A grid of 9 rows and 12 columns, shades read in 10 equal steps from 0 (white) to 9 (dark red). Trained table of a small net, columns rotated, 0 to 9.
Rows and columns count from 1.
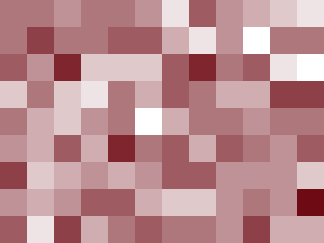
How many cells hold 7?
6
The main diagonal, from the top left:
5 7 8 1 5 5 6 2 4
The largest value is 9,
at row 8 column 12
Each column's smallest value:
2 1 2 1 2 0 1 1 3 0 1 0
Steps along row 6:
down up down up down up down up down down up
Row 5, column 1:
5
